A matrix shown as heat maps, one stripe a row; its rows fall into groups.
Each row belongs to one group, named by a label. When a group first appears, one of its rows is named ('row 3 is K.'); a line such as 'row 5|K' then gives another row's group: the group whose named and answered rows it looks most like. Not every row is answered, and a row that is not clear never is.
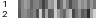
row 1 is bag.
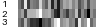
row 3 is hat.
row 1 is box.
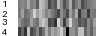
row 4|hat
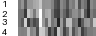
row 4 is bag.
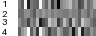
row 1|box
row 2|box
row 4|bag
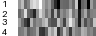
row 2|box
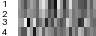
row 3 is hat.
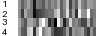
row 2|hat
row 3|bag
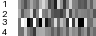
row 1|bag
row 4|box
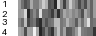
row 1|bag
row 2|box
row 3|hat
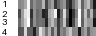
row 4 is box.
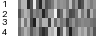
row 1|hat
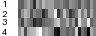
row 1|box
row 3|hat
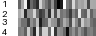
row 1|box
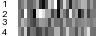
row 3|box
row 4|hat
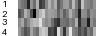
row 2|box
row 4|bag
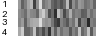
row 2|bag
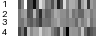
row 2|hat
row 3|hat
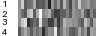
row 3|box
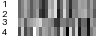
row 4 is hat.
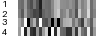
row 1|hat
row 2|hat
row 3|box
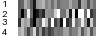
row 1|box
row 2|hat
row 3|box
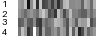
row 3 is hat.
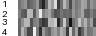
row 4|hat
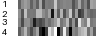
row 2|box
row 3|hat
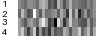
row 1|bag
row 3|bag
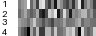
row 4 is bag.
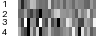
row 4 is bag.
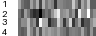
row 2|hat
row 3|bag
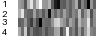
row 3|hat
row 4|hat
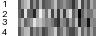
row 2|box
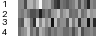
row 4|bag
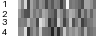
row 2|bag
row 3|bag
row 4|box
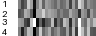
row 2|box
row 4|hat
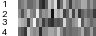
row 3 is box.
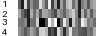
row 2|bag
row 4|bag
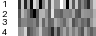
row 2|box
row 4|box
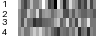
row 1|bag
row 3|hat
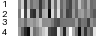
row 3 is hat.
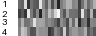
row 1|box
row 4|box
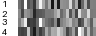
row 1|box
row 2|hat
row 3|box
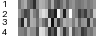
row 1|box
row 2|bag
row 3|box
